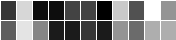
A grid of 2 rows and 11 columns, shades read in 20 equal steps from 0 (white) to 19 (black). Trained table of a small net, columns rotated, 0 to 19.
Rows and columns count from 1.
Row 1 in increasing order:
0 3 4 8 13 14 14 15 18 18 19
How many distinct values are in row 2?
8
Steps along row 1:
down up same down same up down up down up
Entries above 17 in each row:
3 0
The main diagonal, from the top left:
15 2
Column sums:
27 5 27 35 31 29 36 12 24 6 14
